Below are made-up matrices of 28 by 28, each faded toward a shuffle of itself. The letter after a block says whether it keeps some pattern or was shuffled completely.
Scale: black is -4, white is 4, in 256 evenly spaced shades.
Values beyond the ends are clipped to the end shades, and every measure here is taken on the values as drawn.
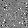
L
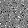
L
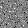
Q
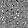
L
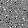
L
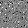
L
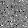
L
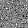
L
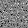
L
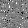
L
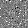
L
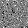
Q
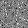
Q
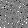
Q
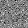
L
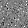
Q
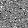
L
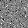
Q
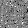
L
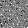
Q
